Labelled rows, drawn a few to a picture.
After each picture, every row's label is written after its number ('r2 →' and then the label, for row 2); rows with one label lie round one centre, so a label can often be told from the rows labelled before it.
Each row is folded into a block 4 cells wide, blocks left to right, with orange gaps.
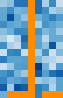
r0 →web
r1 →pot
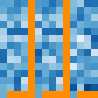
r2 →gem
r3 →gem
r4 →web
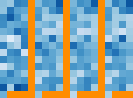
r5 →web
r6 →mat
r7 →mat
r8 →mat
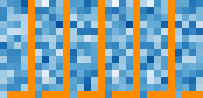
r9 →mat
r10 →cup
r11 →gem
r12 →cup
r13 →cup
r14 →gem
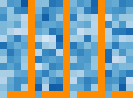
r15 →mat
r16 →web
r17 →mat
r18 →gem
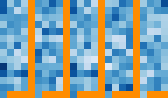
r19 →pot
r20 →gem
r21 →pot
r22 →web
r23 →mat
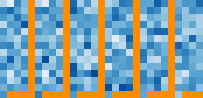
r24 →cup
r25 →cup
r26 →pot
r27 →web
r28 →gem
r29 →mat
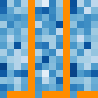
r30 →pot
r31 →cup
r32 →pot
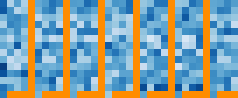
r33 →pot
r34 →gem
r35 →gem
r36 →mat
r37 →web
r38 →web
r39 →gem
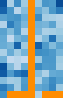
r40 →pot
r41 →mat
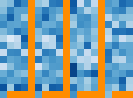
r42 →web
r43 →web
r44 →pot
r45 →gem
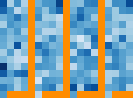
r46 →pot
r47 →mat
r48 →web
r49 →mat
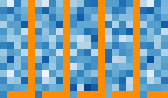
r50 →cup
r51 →cup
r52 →web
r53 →gem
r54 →cup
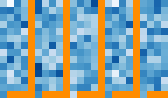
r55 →cup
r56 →pot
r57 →mat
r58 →cup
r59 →gem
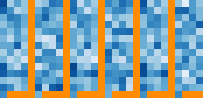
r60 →pot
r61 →web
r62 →pot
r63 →gem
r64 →pot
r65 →cup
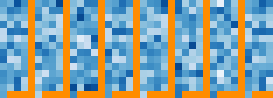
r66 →gem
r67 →mat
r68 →web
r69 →gem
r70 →mat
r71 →pot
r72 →cup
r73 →gem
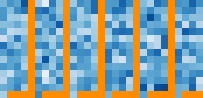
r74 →mat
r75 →cup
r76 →mat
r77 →gem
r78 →web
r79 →gem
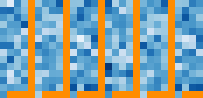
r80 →cup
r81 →mat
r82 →web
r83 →pot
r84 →mat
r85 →web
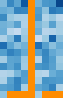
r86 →mat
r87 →mat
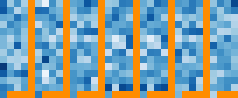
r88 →pot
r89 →cup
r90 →gem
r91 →web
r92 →web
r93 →gem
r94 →mat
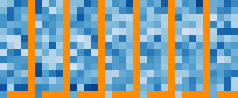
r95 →web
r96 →pot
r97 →web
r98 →mat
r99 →mat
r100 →mat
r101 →gem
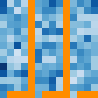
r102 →pot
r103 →gem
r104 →mat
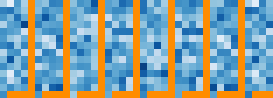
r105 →cup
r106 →web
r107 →mat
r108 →gem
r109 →pot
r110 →gem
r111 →web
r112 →cup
